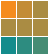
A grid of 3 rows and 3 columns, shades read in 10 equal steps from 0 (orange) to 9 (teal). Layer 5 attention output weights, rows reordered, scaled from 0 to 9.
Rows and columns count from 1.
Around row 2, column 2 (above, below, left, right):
2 8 3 3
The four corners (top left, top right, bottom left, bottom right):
0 3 9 7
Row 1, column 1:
0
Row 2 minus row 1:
3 1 0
